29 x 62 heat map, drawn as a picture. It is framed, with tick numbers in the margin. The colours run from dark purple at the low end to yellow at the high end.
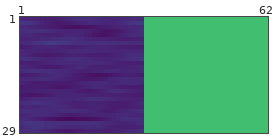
The table splits into one row of 2 panels. Panel 1,1: very low, streaked across, faint in contrast. Panel 1,2: high, flat.
